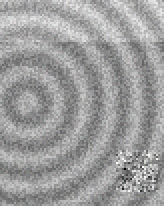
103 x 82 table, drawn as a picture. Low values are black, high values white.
The bottom right is the roughest part. A horizontal seam about 20% of the way down splits the table, and the top part is higher. On average the colour sits 60% of the way up the scale. In the bottom right lies a patch that is rougher than the rest. Rings spread out from the middle left.
